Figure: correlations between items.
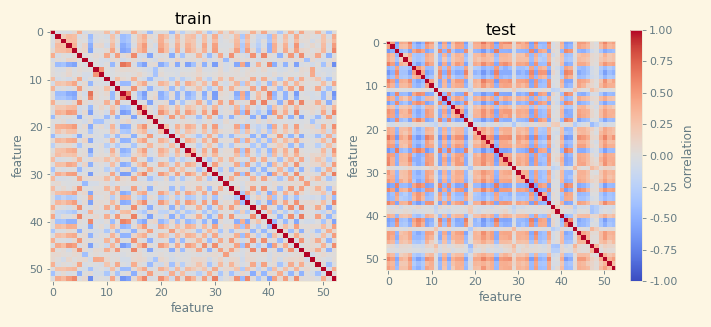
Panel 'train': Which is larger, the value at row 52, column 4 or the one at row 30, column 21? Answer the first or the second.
the first
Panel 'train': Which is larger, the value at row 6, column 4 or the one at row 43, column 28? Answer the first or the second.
the second
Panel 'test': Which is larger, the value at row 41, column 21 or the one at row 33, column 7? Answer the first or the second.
the second
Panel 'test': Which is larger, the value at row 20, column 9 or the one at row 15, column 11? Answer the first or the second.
the first
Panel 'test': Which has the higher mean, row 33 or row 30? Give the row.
30
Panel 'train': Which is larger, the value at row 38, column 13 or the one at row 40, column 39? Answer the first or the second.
the first
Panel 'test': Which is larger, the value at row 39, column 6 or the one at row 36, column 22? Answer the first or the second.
the first
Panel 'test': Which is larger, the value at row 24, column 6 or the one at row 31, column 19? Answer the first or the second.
the second
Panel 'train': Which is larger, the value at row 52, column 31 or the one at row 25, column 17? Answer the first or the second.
the second
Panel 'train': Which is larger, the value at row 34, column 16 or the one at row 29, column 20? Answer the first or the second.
the first
